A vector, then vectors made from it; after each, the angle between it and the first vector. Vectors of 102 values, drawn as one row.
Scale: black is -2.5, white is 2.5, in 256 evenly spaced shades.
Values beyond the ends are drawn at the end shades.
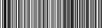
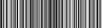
nearly opposite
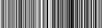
partly aligned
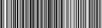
nearly opposite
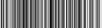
partly opposed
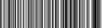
orthogonal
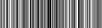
partly opposed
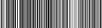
partly opposed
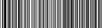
nearly parallel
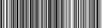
nearly opposite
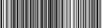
nearly opposite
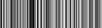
partly opposed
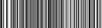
nearly opposite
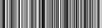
orthogonal
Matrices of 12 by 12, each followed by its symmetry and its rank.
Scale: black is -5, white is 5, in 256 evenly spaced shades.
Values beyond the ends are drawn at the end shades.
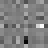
antisymmetric, rank two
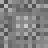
symmetric, rank two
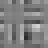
antisymmetric, rank two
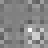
symmetric, rank two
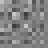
symmetric, rank two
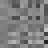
neither, rank two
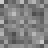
symmetric, rank two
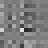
neither, rank two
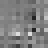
antisymmetric, rank two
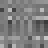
neither, rank two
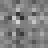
antisymmetric, rank two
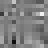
antisymmetric, rank two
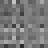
neither, rank two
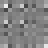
symmetric, rank two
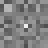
symmetric, rank two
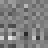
neither, rank two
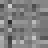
neither, rank two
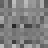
neither, rank two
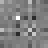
symmetric, rank two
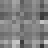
antisymmetric, rank two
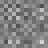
symmetric, rank two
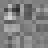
antisymmetric, rank two
